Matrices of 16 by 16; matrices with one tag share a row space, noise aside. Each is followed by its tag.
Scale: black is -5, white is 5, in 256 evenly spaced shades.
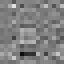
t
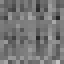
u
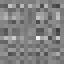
u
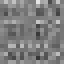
u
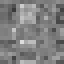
t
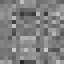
t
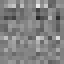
u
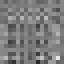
u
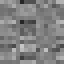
t
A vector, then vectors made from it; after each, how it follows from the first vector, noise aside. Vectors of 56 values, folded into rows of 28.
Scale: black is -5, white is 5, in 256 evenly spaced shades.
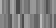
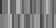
negated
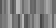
negated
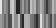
scaled up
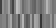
negated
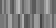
negated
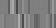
partly zeroed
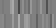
partly zeroed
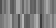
negated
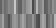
reversed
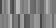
negated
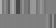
partly zeroed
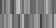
negated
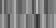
reversed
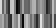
scaled up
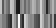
scaled up
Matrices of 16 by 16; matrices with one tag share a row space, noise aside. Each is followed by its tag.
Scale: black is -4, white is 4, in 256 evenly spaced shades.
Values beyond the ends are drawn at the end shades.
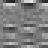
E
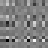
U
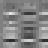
E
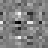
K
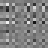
U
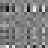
U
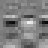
E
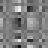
K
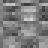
E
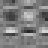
E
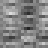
E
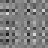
U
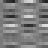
E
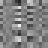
K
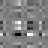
K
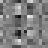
K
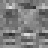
E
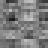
E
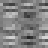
E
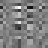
K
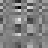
K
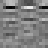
E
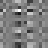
K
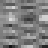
E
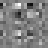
K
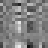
K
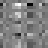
K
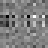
U
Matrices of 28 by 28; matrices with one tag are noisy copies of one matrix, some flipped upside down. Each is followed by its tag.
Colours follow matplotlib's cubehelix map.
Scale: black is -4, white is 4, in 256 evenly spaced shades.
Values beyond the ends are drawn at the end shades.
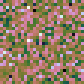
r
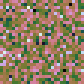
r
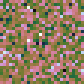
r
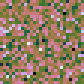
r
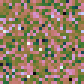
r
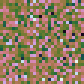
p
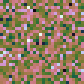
r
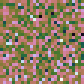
p
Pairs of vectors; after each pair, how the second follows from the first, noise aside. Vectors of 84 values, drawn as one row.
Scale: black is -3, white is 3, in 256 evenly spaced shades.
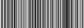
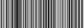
reversed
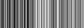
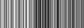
negated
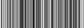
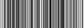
reversed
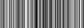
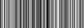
reversed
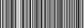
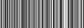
reversed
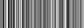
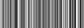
reversed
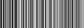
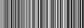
reversed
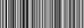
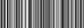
negated
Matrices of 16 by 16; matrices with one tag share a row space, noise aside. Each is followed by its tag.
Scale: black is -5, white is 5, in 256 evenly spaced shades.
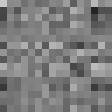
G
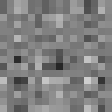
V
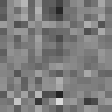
V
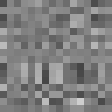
G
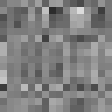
G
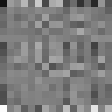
G
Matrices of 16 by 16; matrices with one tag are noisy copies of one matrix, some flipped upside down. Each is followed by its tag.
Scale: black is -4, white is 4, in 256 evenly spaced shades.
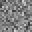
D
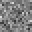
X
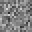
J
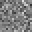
D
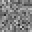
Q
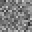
D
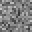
X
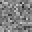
Q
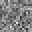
Q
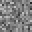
X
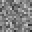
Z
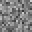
X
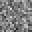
Z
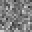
Z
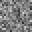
X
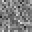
Q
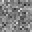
Q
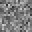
J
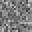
Q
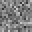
Q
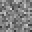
Z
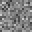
X
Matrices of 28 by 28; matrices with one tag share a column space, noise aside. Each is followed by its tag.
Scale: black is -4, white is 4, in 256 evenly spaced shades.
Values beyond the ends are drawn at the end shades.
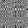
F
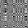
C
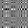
F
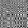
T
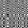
T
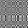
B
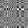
F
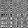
T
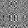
B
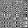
T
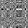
F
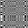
B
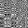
T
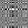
F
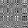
C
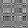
C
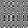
B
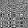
T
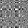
F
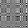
C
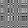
C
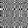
F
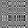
B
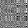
C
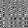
T
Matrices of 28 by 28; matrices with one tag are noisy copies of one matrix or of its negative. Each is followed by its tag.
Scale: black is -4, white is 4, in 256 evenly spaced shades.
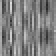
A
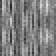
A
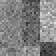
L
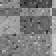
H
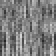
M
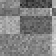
H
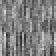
M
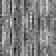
A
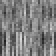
M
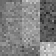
L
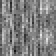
A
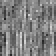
M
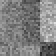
L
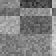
H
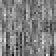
M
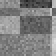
H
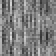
A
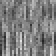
M
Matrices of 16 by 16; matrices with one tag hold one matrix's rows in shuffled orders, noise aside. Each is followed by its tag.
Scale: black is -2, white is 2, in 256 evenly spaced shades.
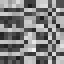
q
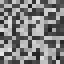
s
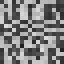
s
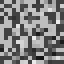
s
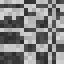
q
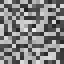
s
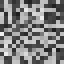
s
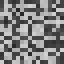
s
